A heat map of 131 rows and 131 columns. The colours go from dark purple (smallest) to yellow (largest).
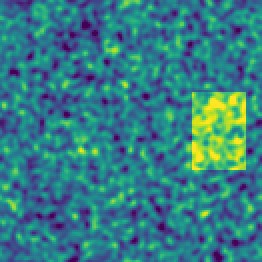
Grain: blotchy. Ninth with the highest average: middle right. Stripes: none. Odd patch: higher, in the middle right.
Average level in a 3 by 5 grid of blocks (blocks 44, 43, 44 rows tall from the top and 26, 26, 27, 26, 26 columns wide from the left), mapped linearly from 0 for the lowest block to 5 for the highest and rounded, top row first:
1 0 2 1 1
1 2 1 3 5
1 1 1 1 1
